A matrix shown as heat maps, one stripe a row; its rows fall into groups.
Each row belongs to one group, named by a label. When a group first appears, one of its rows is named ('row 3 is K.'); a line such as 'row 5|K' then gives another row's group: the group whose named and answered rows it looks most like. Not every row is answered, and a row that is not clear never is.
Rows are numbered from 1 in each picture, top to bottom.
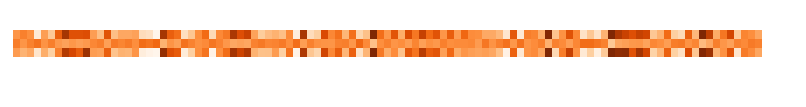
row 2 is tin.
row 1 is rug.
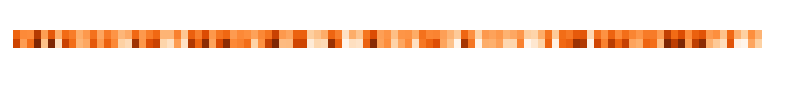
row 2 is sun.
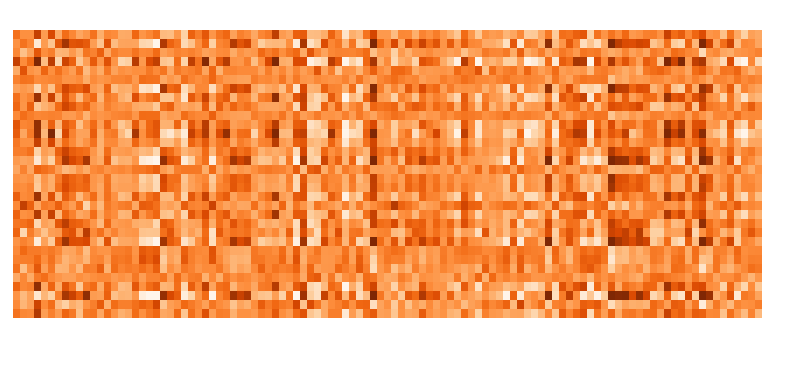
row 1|sun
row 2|rug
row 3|tin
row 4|sun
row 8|sun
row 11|sun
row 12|sun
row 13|sun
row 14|rug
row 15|rug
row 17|rug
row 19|sun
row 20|tin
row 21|sun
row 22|rug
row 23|rug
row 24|rug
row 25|tin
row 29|sun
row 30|rug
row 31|tin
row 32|sun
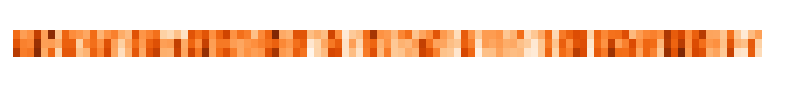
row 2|sun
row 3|sun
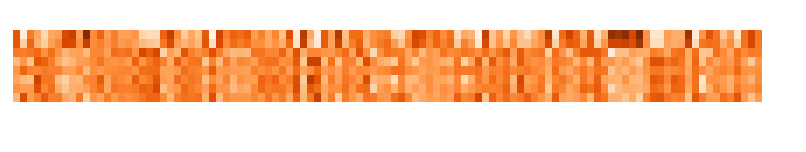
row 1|rug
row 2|rug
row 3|tin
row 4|tin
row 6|tin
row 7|tin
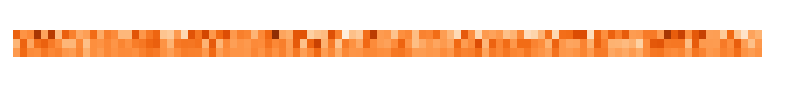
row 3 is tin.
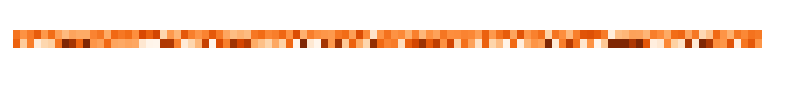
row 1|tin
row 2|rug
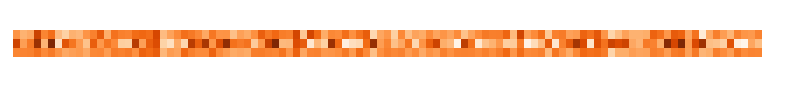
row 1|tin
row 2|sun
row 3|tin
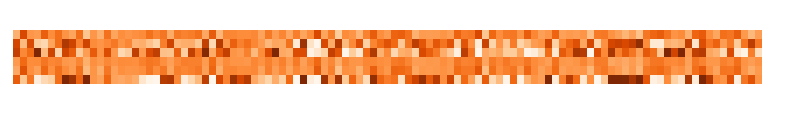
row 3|sun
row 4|tin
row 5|tin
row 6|rug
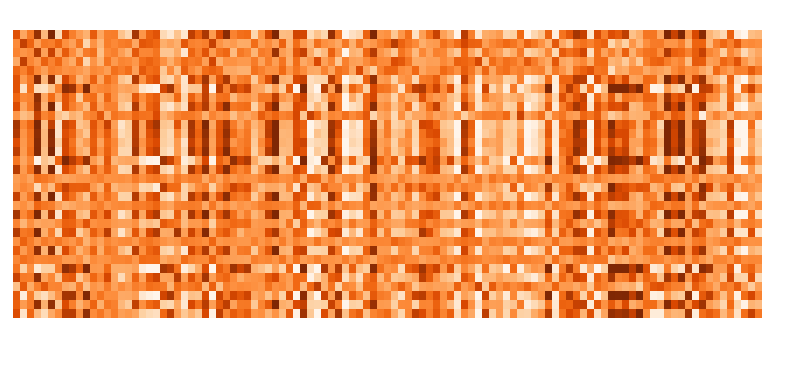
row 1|sun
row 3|sun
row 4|tin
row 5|tin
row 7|rug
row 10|tin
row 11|sun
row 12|sun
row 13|sun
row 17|tin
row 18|rug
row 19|sun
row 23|sun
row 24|tin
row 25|sun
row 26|tin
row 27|rug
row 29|tin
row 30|rug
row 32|rug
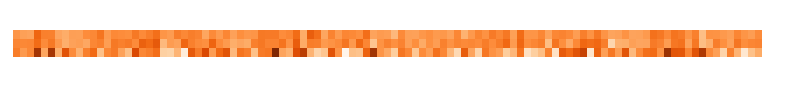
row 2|tin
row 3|sun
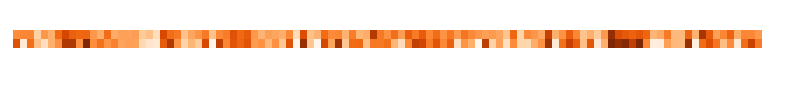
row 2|rug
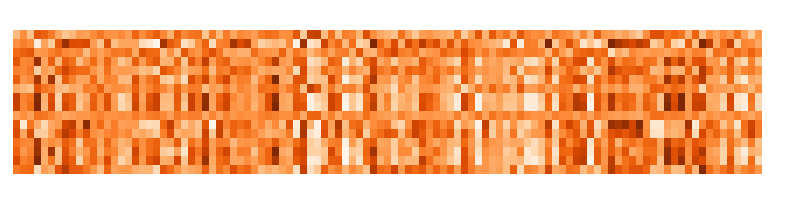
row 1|tin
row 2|rug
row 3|tin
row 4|sun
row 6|sun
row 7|tin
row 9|sun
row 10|tin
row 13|sun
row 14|sun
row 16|rug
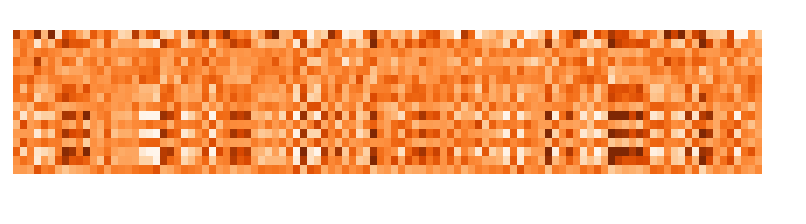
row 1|sun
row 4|sun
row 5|tin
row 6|tin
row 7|rug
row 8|rug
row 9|tin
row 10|rug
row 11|tin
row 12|rug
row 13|tin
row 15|rug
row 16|tin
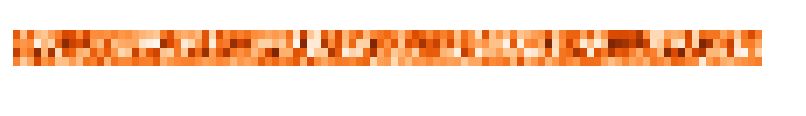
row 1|rug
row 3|sun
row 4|tin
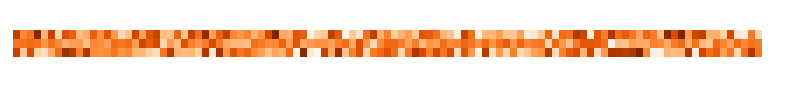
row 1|sun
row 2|tin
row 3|rug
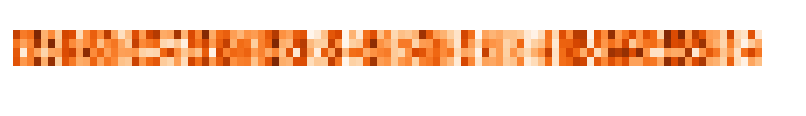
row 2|sun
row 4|sun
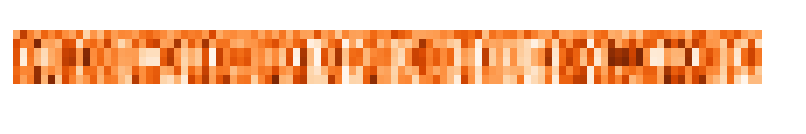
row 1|tin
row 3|rug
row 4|rug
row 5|sun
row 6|sun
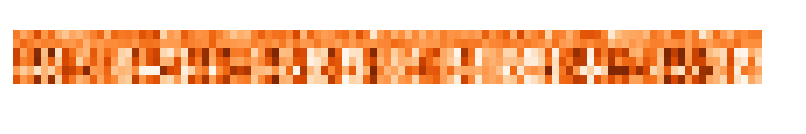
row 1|tin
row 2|tin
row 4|sun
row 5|rug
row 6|sun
